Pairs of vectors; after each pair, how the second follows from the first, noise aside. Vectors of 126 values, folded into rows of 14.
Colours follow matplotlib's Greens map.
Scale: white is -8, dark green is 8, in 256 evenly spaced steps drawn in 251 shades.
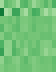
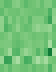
wrapped around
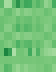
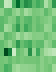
scaled up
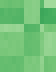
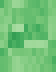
wrapped around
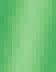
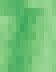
wrapped around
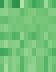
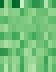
scaled up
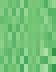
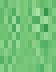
wrapped around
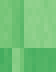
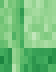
scaled up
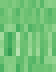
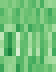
scaled up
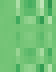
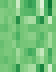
scaled up
